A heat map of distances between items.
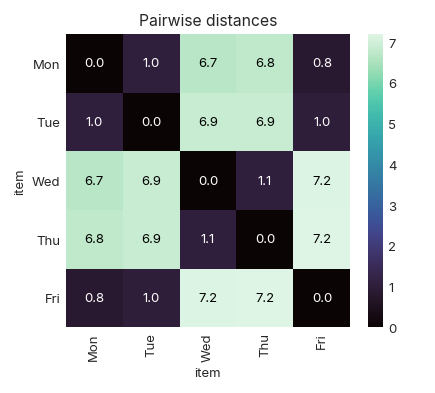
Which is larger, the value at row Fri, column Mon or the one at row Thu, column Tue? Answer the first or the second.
the second
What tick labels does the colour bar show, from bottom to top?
0, 1, 2, 3, 4, 5, 6, 7
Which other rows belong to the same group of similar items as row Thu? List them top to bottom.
Wed
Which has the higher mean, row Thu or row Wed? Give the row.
Thu
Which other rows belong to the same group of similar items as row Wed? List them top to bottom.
Thu
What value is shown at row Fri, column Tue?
1.0
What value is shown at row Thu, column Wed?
1.1
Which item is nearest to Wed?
Thu
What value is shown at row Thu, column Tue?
6.9
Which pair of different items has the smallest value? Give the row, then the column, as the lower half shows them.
Fri, Mon
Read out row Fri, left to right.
0.8 1.0 7.2 7.2 0.0
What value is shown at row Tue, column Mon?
1.0
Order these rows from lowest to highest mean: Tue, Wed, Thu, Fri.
Tue, Fri, Wed, Thu
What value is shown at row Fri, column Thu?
7.2
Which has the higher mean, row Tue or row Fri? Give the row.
Fri
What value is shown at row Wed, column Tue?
6.9
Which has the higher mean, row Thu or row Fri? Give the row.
Thu
